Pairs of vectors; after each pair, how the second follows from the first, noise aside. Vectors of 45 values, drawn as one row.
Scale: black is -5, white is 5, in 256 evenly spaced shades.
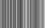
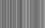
shrunk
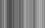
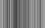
wrapped around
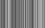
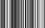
scaled up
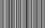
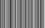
wrapped around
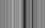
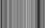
wrapped around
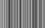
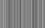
shrunk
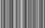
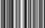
scaled up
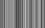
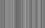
shrunk
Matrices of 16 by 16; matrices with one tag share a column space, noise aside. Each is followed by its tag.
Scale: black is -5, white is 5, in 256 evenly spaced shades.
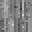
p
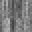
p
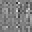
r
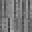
p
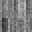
p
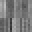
p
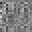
r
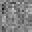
r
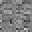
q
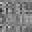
r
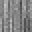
p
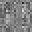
r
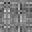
r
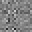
q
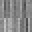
p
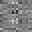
q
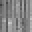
p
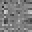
q
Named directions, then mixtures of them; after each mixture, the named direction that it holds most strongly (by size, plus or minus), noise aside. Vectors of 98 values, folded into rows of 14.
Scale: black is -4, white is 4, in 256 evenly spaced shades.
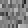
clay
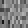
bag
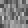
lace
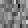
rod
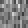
rod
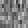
rod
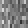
bag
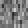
rod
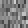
rod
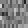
clay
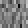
rod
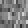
rod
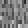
clay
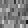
rod
